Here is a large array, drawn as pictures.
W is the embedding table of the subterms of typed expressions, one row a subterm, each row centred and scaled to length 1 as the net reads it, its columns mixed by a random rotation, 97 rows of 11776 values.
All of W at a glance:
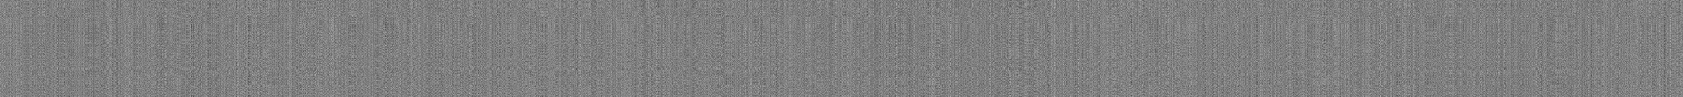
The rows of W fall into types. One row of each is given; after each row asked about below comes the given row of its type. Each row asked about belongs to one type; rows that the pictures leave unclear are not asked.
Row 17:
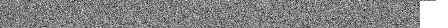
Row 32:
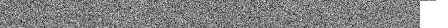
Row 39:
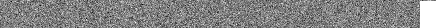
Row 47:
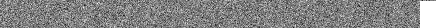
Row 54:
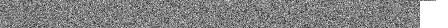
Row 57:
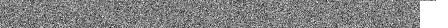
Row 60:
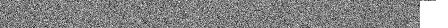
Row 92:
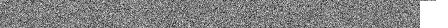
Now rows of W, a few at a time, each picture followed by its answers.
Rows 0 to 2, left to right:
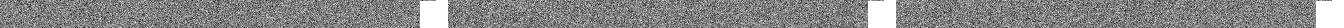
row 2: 57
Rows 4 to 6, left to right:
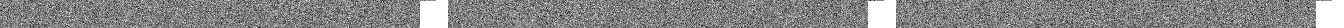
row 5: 47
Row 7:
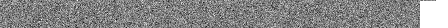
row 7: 54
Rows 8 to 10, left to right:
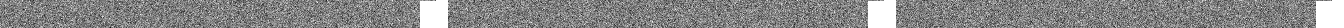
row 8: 57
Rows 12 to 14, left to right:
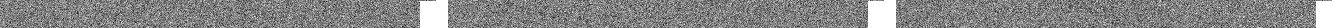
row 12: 47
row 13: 39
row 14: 32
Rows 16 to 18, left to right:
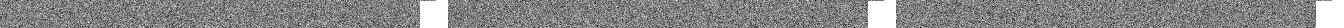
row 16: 92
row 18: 39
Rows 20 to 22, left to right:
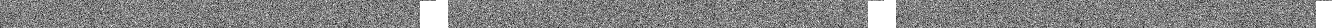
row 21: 57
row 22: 17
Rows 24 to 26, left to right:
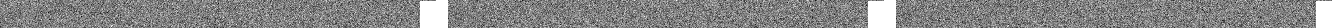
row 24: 17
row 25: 17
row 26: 17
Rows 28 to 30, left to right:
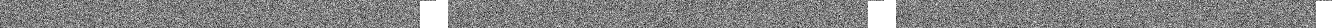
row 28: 32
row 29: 57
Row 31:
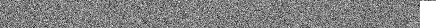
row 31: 60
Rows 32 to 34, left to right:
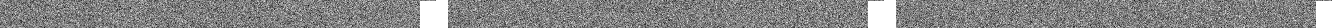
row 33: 32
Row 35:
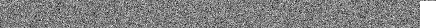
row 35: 39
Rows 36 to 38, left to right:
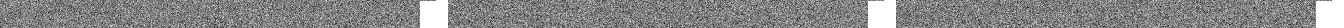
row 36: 17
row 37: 32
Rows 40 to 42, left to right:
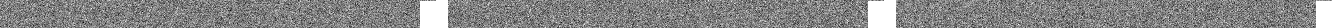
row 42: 92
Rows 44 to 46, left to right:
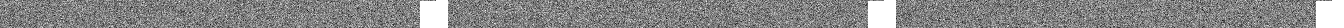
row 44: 57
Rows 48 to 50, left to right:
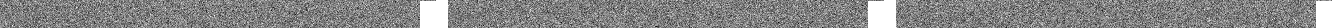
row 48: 54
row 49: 17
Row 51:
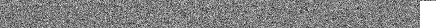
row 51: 54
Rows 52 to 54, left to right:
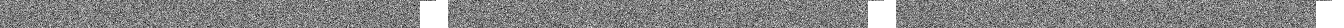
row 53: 92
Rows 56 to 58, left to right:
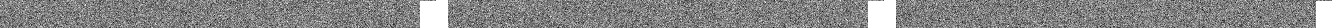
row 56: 57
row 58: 17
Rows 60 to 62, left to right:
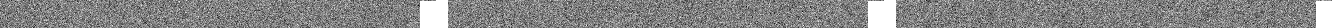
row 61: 57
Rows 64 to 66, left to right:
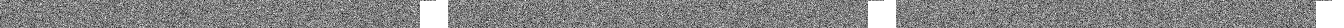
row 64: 92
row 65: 54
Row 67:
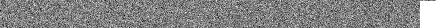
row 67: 60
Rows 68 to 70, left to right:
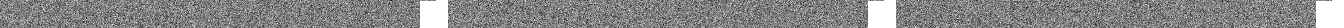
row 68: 39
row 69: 39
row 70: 57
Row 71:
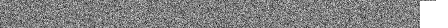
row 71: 32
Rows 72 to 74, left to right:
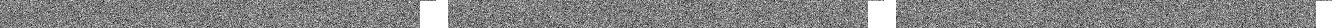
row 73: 57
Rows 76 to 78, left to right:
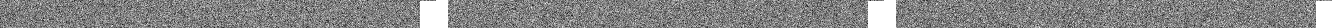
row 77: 47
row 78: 92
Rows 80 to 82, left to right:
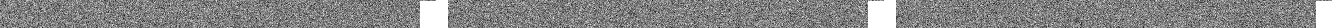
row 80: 60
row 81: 92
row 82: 17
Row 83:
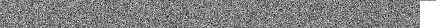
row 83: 92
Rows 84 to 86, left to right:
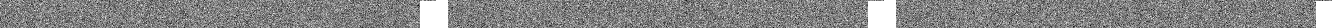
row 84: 60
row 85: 57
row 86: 47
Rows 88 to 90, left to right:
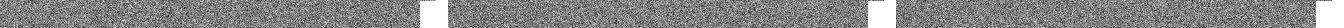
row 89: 54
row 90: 17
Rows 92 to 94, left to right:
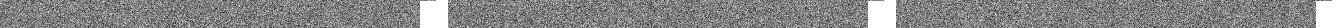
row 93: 54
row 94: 47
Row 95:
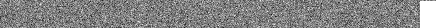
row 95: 17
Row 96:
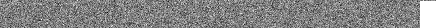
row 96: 54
